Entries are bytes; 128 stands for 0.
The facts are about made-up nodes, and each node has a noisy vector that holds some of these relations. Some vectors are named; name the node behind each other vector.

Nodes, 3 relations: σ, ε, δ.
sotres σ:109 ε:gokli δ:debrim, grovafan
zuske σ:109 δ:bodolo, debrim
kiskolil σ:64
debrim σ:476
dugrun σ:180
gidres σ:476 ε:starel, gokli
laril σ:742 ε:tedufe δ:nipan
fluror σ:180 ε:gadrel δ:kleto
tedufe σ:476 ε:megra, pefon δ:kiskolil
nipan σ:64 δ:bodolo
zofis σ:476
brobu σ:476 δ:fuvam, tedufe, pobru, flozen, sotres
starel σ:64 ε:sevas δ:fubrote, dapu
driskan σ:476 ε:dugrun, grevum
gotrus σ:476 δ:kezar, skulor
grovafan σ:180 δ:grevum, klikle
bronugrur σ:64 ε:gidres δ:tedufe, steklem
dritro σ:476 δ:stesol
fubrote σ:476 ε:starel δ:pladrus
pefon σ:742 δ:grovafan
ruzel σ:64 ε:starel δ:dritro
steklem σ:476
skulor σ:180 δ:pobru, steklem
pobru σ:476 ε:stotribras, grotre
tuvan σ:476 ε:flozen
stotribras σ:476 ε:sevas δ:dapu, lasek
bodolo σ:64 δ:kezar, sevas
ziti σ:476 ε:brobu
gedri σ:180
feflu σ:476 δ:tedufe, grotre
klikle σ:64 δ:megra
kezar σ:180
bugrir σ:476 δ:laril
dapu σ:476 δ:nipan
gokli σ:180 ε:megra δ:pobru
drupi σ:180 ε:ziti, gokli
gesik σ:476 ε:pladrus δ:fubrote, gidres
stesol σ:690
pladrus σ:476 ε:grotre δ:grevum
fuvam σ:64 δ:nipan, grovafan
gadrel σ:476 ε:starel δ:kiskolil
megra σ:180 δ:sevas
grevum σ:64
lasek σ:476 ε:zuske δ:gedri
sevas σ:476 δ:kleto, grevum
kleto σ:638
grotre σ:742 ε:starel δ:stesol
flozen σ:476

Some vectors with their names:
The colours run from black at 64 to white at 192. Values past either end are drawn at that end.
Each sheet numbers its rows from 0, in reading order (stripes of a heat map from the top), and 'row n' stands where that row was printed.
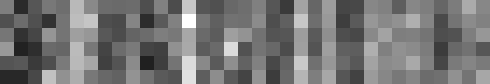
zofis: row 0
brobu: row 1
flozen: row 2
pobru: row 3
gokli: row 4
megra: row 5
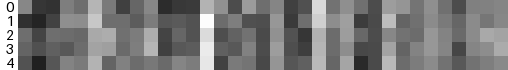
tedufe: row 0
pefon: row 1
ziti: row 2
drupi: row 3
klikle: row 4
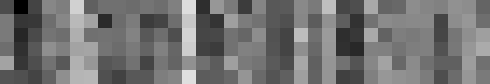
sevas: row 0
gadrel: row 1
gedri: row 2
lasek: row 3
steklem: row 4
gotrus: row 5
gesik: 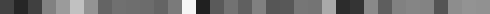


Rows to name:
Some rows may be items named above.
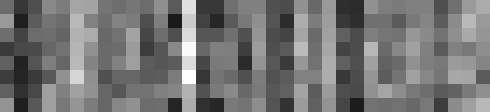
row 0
lasek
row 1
dritro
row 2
ziti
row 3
sotres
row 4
gidres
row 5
starel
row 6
kezar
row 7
stesol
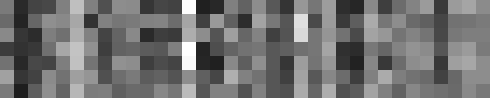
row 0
ruzel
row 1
grevum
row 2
tedufe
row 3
stotribras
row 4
ruzel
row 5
kiskolil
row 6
debrim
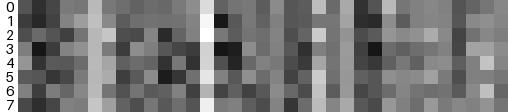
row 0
nipan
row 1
gesik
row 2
brobu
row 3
grotre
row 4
feflu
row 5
gokli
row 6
dugrun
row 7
laril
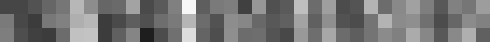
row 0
sotres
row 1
skulor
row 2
bronugrur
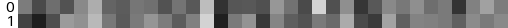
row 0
driskan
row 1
fubrote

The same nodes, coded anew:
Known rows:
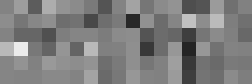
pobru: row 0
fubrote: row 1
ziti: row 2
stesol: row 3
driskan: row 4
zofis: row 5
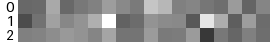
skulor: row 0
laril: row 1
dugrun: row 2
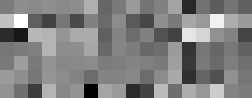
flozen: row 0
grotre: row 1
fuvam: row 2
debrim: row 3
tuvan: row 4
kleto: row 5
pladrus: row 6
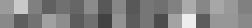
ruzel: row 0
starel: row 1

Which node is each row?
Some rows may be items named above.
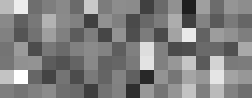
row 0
stesol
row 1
grevum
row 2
starel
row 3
gokli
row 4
gadrel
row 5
grotre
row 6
fubrote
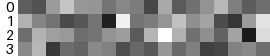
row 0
pefon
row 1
megra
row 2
tedufe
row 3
gidres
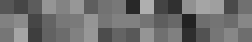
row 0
sotres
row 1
drupi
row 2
gidres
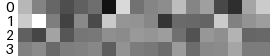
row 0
megra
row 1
dritro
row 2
brobu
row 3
gesik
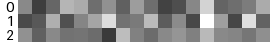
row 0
stotribras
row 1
nipan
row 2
klikle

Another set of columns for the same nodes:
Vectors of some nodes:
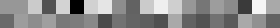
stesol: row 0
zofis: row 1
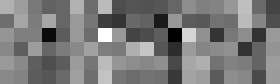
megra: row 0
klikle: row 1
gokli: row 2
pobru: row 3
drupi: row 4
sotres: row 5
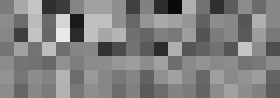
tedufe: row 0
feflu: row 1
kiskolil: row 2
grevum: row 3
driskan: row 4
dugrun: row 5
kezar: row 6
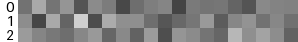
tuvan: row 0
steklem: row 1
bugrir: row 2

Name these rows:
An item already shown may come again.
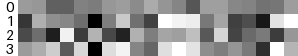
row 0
ziti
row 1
ruzel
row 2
fubrote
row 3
dritro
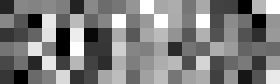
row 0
grotre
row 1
gidres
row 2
starel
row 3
stotribras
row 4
fubrote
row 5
gadrel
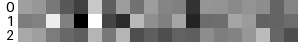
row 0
laril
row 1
stotribras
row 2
megra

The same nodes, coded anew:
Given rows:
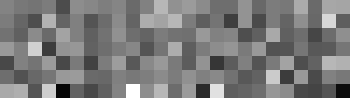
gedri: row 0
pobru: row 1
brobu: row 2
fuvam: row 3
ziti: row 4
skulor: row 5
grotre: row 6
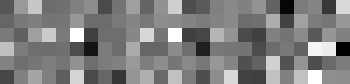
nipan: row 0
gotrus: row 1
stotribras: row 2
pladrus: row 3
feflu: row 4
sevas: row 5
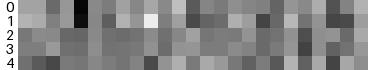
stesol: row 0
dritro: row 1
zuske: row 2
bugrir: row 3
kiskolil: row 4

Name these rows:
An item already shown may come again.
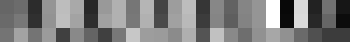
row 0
tedufe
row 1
tedufe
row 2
ruzel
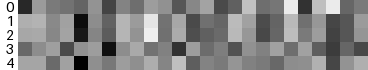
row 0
megra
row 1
dritro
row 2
dritro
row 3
sotres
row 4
stesol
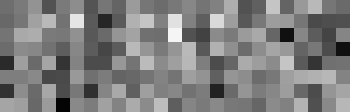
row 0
klikle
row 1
starel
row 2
laril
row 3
fubrote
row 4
gidres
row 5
grevum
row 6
drupi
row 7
stesol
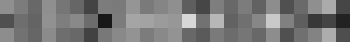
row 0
gesik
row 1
gadrel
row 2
gesik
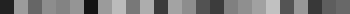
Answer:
gokli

